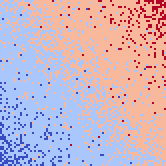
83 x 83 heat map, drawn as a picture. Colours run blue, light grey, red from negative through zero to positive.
The bottom left is the ninth with the lowest average. Fine speckle covers the field. Neither half mirrors the other. On average the colour sits 50% of the way up the scale. Values rise toward the top right. No single row or column stands out from its neighbours. The top right is the ninth with the highest average. There are no regular stripes.
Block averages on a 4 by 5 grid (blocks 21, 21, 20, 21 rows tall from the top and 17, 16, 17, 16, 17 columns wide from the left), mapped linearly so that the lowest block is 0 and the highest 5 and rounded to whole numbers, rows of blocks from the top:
23445 | 12344 | 11234 | 01123
